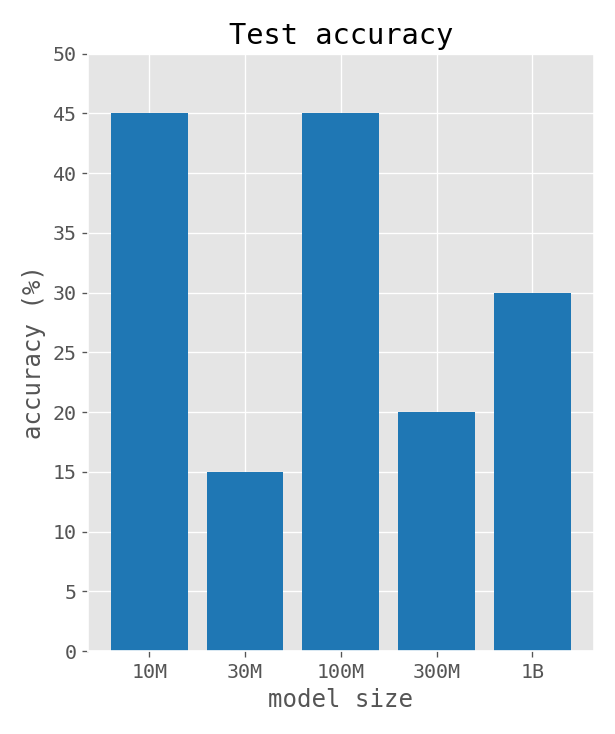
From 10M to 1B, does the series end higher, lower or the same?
lower
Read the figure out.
Title: Test accuracy
x-axis: model size, ticks 10M 30M 100M 300M 1B
y-axis: accuracy (%), ticks 0 5 10 15 20 25 30 35 40 45 50
Values:
45 15 45 20 30
